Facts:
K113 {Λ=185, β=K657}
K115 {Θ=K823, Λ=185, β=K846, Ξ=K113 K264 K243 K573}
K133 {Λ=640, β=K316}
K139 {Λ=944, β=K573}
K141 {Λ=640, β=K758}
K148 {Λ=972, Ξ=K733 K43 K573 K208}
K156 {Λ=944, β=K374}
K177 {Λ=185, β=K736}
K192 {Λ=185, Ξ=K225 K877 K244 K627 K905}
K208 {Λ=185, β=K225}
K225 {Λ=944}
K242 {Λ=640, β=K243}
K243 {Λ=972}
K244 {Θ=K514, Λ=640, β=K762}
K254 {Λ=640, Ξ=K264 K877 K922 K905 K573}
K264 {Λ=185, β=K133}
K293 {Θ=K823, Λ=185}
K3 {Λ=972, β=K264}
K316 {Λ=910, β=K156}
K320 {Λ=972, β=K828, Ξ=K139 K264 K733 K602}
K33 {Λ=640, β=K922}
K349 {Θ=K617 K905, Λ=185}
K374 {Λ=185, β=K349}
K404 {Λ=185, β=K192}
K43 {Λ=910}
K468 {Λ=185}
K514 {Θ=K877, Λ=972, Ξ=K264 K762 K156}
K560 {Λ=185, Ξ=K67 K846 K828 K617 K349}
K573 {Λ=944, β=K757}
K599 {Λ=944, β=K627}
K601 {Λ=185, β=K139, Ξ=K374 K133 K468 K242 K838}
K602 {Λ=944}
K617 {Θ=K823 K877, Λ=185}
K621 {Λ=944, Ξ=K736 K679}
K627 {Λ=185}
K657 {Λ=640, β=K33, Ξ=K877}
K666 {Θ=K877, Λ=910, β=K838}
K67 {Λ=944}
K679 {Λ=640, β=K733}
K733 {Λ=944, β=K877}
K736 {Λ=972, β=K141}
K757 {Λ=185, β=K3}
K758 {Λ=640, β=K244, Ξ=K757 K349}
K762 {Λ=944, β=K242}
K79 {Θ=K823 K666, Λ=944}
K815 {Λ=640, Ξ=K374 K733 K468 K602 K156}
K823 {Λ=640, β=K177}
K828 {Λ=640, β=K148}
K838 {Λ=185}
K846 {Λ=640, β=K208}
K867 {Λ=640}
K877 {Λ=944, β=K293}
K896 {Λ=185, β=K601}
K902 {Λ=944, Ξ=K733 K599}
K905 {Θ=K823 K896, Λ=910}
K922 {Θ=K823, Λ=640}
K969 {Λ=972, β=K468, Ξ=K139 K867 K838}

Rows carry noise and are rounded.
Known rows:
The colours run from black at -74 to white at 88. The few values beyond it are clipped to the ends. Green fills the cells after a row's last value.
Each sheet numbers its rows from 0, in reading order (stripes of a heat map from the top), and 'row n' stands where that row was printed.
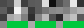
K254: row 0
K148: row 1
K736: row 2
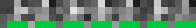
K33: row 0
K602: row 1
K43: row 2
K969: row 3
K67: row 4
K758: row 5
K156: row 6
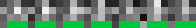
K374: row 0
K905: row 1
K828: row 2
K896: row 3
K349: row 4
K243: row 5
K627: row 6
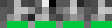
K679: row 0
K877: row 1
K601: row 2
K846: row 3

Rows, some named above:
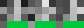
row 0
K896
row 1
K736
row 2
K141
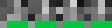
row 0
K264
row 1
K192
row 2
K79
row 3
K225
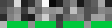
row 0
K762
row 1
K514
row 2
K349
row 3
K264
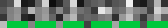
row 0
K762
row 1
K79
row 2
K115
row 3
K316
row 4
K320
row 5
K922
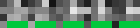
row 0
K3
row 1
K573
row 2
K43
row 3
K617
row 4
K133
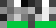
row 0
K514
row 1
K823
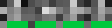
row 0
K79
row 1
K316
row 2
K177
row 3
K293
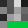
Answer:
K115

